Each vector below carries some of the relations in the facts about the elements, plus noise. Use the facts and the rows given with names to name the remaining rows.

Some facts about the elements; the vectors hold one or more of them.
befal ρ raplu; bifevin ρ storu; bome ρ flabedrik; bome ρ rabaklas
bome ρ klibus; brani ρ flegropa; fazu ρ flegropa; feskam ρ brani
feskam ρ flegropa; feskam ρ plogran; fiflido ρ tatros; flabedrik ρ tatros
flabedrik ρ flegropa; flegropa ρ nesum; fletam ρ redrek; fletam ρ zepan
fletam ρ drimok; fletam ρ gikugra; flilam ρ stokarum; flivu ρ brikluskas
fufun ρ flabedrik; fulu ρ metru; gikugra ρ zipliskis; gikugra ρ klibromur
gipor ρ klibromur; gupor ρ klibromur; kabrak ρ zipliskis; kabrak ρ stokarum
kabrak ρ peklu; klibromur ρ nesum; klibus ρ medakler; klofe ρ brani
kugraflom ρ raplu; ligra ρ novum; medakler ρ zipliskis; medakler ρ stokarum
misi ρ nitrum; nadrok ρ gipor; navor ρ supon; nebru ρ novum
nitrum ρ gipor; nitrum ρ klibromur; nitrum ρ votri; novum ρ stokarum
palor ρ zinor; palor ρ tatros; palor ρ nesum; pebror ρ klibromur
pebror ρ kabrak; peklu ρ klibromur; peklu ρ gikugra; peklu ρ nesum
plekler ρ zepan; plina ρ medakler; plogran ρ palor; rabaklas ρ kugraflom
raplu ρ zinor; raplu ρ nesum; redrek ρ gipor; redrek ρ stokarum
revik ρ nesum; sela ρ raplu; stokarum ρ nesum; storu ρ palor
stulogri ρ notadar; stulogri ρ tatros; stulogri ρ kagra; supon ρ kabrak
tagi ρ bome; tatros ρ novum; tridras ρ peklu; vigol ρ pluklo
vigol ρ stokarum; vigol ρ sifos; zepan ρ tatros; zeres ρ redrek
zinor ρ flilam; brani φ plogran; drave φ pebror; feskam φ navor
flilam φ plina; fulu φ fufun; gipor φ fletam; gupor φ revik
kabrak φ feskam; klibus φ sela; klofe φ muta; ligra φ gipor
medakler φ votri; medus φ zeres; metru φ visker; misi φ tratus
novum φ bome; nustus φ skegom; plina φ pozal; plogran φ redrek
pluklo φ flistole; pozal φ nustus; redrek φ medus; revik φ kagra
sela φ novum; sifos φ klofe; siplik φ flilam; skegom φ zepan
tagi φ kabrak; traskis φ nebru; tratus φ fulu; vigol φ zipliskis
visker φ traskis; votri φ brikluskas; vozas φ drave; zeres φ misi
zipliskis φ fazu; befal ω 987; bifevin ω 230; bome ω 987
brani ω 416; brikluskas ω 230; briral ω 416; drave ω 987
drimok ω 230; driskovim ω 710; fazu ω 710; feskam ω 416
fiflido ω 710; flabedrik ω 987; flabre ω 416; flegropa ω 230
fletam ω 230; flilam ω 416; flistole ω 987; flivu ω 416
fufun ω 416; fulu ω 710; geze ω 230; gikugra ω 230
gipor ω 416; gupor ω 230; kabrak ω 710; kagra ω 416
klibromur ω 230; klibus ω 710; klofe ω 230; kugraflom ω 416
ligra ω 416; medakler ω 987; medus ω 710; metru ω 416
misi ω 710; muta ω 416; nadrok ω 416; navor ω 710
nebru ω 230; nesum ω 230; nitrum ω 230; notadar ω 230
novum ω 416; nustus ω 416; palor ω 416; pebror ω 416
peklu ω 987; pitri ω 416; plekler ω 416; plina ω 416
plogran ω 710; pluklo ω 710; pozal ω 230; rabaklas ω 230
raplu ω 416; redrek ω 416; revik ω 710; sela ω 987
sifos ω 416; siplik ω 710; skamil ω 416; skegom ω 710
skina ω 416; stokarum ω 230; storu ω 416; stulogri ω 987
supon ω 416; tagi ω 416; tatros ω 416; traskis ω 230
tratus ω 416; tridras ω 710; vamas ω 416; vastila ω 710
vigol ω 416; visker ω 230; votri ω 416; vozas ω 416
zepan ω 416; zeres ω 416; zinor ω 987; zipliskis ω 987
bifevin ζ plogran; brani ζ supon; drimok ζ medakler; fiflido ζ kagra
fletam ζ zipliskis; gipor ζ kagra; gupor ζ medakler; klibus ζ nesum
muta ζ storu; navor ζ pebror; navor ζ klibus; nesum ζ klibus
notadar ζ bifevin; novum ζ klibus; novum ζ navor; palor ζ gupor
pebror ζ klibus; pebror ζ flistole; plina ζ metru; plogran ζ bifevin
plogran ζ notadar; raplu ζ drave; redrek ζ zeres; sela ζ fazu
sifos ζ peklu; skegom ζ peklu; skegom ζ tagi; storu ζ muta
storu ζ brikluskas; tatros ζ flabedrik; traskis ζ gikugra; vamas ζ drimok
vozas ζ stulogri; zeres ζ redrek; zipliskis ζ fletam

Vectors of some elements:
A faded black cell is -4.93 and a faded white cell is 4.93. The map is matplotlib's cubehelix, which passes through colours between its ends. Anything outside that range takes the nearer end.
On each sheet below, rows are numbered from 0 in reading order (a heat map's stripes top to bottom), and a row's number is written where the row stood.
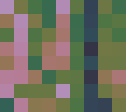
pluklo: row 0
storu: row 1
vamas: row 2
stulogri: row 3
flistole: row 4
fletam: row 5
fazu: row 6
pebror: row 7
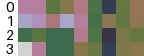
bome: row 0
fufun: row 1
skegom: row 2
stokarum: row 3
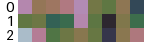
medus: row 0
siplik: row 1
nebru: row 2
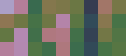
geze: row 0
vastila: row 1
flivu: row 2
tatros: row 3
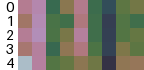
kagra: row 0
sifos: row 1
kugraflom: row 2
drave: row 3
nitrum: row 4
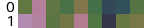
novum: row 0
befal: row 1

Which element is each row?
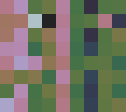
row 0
ligra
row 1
plogran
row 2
feskam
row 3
votri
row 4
zeres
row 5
fiflido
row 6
vozas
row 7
zinor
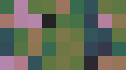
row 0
muta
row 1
bifevin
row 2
navor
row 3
klibus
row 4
pozal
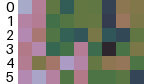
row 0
drimok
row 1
traskis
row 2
nesum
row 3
flilam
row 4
fulu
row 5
redrek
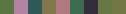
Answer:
nustus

